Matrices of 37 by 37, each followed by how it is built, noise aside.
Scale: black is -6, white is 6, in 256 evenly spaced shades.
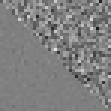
upper triangular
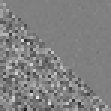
lower triangular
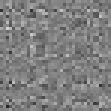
low rank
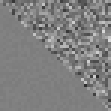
upper triangular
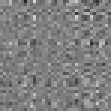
low rank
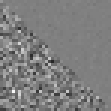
lower triangular
